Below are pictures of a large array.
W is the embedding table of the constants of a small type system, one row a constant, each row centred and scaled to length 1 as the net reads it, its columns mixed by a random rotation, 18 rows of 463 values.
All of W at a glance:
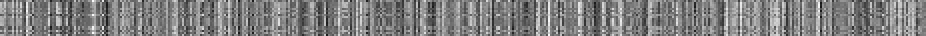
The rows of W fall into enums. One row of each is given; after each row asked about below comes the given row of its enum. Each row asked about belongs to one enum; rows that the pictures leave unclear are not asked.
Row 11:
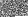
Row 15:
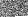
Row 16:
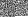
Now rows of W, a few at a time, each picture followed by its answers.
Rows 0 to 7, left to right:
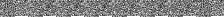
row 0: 16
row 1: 15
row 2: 15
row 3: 15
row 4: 11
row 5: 15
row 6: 11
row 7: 16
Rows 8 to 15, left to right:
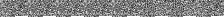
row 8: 15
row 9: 11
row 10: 11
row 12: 11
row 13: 16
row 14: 16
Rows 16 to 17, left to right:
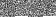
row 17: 11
